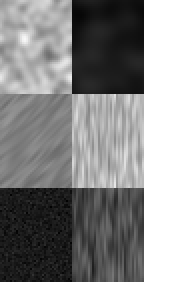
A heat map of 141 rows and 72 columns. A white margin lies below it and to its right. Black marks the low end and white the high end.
The table splits into 3 rows of 2 panels. Panel 1,1: high, blotchy. Panel 1,2: very low, smooth, faint in contrast. Panel 2,1: middling, slanting up to the right, faint in contrast. Panel 2,2: high, streaked downward. Panel 3,1: very low, fine-grained, faint in contrast. Panel 3,2: low, streaked downward.
